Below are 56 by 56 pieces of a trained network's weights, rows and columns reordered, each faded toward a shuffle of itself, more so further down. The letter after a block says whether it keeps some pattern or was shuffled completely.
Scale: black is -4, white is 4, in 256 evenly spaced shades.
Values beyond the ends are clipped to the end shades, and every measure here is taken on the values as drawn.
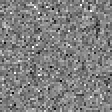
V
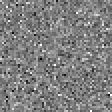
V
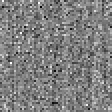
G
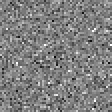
V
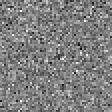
V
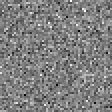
V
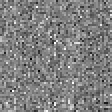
G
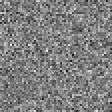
G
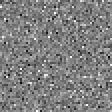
V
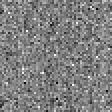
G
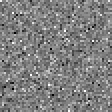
V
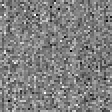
G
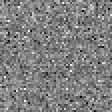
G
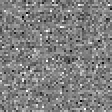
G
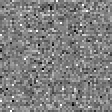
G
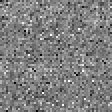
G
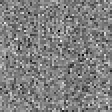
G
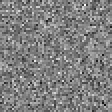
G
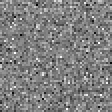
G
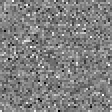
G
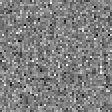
V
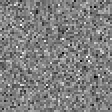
V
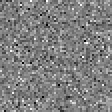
V
